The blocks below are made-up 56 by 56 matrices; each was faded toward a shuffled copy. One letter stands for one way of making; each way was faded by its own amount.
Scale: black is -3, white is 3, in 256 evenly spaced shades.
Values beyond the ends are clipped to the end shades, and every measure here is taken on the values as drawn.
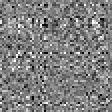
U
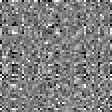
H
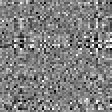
U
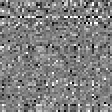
U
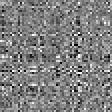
H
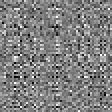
H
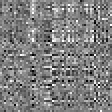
H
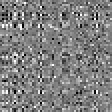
H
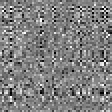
H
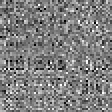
U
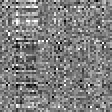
U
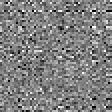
U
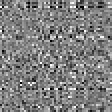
U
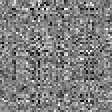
U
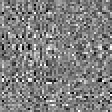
U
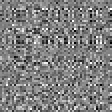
H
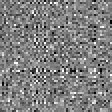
U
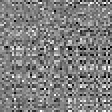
H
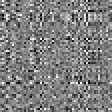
H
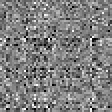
U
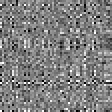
H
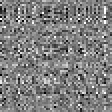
U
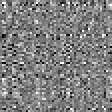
U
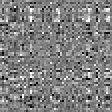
H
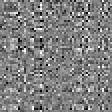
H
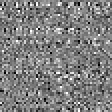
U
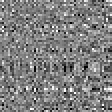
U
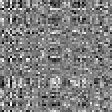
H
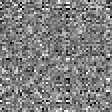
U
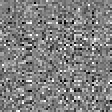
U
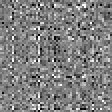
H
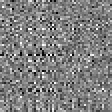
U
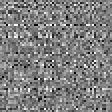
U
